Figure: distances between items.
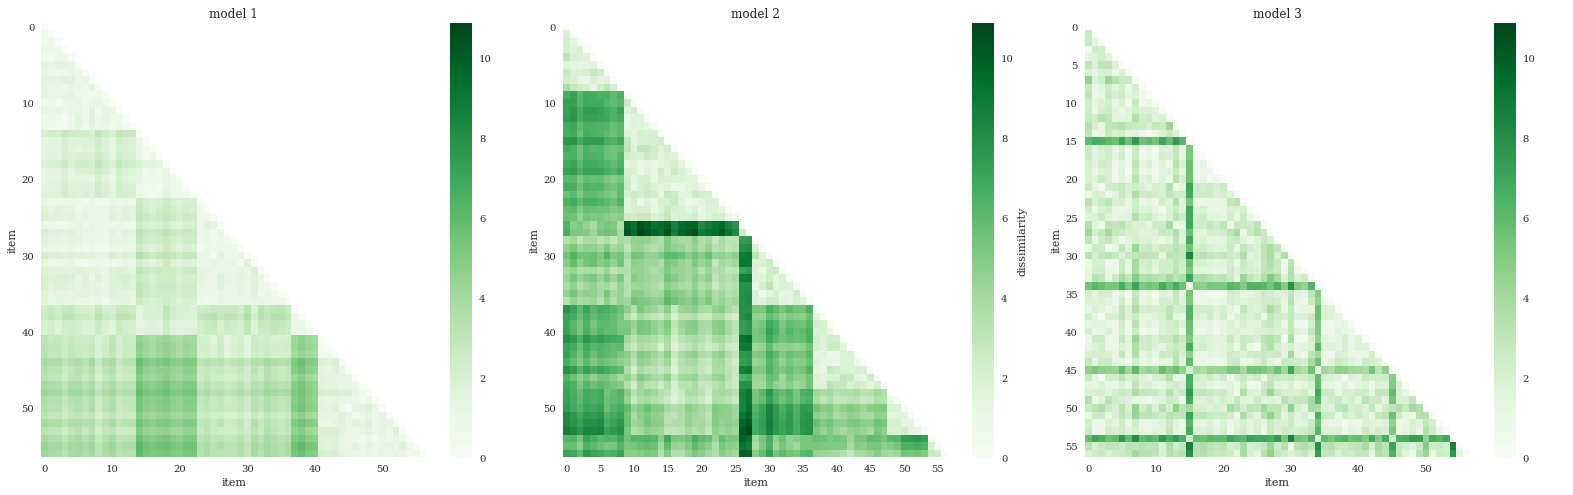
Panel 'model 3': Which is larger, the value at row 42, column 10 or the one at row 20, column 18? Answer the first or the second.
the first
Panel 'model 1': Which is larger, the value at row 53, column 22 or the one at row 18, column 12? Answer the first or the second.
the first
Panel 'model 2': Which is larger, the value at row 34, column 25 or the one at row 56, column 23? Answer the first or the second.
the second
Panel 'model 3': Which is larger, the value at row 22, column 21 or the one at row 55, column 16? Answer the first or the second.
the second
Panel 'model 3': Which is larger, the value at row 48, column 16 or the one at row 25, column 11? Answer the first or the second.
the first
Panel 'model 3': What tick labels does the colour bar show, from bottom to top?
0, 2, 4, 6, 8, 10
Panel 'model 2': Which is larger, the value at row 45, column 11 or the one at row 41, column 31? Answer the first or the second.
the second
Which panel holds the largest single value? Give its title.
model 2
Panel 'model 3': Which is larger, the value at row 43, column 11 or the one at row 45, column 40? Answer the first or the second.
the second
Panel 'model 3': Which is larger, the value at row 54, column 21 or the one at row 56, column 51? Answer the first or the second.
the first
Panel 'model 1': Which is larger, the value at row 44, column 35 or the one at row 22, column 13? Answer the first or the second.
the first
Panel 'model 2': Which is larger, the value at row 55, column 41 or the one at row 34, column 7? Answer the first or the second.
the first
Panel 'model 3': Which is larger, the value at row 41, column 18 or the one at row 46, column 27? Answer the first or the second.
the second
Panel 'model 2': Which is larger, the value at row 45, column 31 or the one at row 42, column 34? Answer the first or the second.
the first
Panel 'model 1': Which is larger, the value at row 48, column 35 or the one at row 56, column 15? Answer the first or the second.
the second
